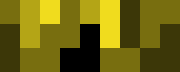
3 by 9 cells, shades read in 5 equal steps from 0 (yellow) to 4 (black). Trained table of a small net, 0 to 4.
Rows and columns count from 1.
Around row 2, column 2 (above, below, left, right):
1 2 3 2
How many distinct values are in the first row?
4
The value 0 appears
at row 1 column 3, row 1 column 6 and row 2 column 6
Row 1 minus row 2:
-1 0 -2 0 -3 0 0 0 -1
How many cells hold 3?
7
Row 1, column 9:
2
